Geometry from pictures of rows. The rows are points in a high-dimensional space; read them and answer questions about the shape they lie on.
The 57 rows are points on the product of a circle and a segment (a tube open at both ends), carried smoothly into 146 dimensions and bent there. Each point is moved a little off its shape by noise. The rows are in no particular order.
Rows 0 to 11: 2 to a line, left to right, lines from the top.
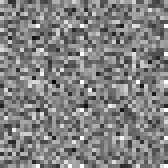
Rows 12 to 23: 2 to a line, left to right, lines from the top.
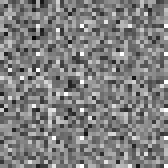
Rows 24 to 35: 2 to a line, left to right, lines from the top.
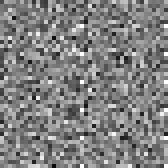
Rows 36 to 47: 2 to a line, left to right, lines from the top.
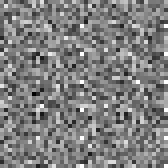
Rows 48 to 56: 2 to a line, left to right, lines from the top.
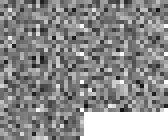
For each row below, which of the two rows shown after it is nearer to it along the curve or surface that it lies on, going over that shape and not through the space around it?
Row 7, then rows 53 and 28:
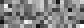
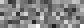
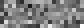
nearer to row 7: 28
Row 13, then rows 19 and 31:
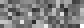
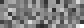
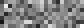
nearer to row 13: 31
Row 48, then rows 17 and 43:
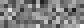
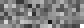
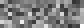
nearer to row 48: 43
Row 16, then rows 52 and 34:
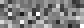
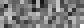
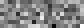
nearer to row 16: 34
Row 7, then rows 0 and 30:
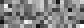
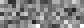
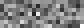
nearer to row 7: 30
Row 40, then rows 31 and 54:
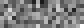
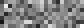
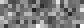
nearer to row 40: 54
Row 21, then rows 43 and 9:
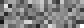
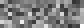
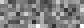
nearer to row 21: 43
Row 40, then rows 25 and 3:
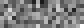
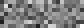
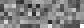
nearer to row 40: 25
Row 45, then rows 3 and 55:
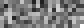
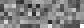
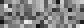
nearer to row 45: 55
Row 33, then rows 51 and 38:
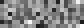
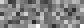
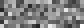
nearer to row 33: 38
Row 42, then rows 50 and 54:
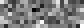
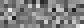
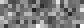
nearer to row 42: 54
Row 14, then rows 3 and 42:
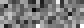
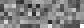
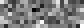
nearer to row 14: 42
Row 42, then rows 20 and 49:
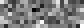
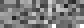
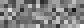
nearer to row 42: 49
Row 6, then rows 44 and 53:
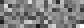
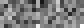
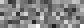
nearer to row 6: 44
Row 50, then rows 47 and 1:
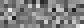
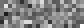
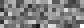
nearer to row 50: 1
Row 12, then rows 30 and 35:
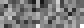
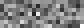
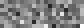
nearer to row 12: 35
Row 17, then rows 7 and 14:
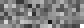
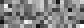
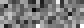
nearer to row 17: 7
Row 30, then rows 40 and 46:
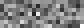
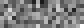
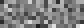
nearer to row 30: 46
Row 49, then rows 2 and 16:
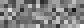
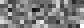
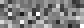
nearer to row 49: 2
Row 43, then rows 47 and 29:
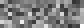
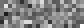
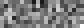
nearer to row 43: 47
